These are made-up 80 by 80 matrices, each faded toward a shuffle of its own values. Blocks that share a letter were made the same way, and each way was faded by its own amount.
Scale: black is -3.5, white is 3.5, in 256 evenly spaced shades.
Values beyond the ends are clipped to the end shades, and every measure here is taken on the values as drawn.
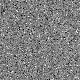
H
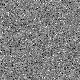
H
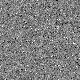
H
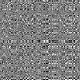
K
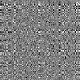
K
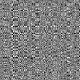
K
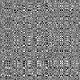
K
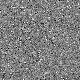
H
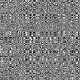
K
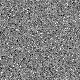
H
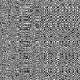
K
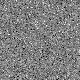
H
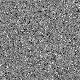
H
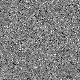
H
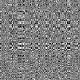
K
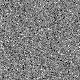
H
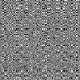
K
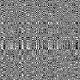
K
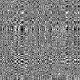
K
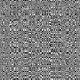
K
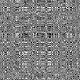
K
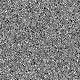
H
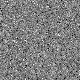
H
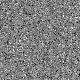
H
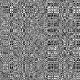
K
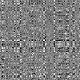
K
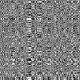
K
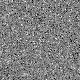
H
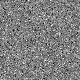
H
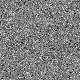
H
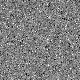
H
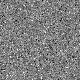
H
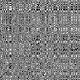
K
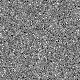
H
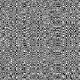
K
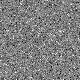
H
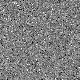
H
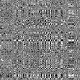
K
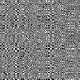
K
